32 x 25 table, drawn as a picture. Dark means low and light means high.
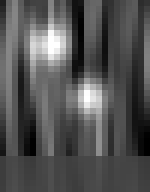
Seam: horizontal, 80% of the way down, the bottom part calmer. Bumps: two. Mirror symmetry: none. Grain: streaks running down. Average level on the scale: 30%. Histogram: skewed, a long tail of high values.
